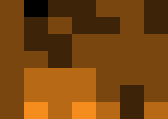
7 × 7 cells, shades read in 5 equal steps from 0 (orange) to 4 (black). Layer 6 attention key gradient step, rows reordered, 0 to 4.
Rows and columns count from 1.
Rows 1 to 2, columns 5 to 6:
2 2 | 3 2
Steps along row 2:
up down up same down up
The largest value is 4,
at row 1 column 2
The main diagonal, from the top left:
2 3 3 2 2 3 1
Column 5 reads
2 3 2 2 2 2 1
